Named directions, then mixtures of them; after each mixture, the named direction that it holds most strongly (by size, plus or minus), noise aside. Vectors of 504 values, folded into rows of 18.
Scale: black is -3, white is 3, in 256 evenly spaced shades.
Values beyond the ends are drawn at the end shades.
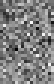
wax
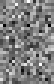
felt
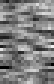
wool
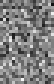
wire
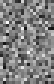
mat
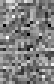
felt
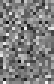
mat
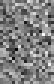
wax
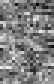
wool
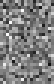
wire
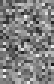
wax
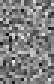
wire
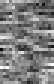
wool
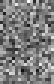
felt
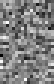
mat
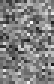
wax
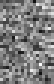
wool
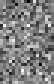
felt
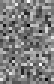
felt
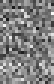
wire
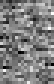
wool
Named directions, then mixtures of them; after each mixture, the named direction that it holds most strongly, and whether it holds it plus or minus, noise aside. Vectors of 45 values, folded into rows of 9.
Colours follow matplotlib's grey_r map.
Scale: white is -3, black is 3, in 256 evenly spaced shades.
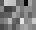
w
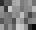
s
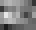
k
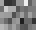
w, minus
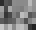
s, plus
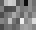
w, plus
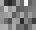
w, minus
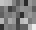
s, minus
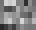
w, plus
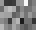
w, minus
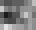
k, minus
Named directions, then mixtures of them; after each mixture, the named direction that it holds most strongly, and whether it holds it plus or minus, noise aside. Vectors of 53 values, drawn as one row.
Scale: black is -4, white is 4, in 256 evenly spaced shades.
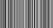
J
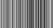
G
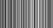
G, minus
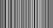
J, plus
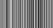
G, plus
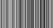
G, plus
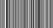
J, minus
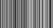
G, minus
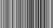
G, plus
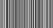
J, minus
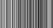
G, plus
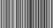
G, plus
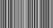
J, plus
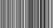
G, plus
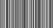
J, minus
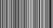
G, minus
